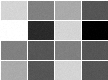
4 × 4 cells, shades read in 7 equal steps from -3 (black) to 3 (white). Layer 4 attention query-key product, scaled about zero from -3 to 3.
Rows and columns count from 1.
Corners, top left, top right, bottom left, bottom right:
2 -1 1 -1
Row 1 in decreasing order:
2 1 0 -1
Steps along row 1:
down up down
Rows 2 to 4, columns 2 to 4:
-2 2 -3 / -1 0 -1 / -1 2 -1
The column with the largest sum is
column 1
